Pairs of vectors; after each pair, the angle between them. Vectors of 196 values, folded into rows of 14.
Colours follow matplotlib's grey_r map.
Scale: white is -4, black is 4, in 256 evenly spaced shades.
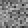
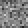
nearly parallel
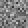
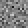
nearly parallel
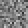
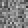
partly aligned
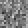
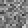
partly aligned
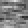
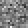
partly aligned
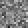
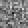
orthogonal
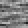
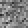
partly opposed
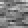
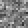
partly aligned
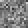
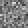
orthogonal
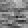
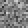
partly aligned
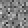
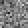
partly aligned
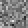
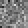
partly opposed
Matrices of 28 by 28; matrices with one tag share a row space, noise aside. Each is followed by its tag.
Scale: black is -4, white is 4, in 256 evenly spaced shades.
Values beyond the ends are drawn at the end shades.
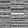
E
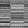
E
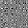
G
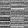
E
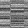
E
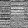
E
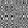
G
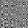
G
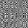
G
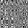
G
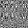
G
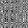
G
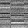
E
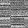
E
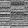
E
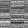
E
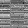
E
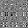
G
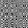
G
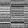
E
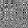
G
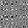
G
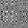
G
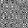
G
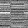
E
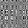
G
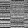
E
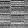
E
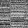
E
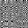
G
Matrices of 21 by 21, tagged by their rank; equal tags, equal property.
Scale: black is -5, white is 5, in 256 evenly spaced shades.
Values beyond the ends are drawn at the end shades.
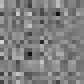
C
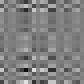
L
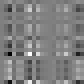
L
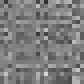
C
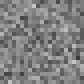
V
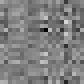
C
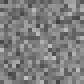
V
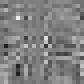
C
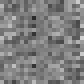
C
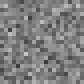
V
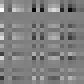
L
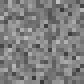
V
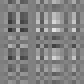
L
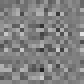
C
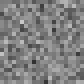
V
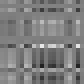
L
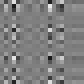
L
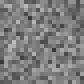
V
